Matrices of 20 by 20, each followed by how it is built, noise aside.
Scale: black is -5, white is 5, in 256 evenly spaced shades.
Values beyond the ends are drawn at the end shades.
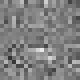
low rank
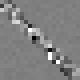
banded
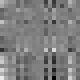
low rank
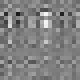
low rank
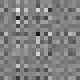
low rank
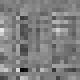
low rank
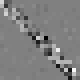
banded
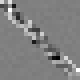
banded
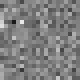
low rank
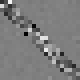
banded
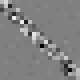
banded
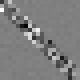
banded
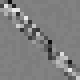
banded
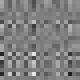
low rank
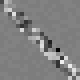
banded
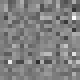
low rank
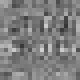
low rank
